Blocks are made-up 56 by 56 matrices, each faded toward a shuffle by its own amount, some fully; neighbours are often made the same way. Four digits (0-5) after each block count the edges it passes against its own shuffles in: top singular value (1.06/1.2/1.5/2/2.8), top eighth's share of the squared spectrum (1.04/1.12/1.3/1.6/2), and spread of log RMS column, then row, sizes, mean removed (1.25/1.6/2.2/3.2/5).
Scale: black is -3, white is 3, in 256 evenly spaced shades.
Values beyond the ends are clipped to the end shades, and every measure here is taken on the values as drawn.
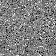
2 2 0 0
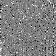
3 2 1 0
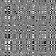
5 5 4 3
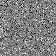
1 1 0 0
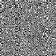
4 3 2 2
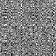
4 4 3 1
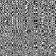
4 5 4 3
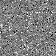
1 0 0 0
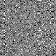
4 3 2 1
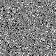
2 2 0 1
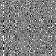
4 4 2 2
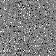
3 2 1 0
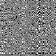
4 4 3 2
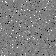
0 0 0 0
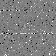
3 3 0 1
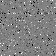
2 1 0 0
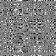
4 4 2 3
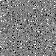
3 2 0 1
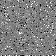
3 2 0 1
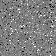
1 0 0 0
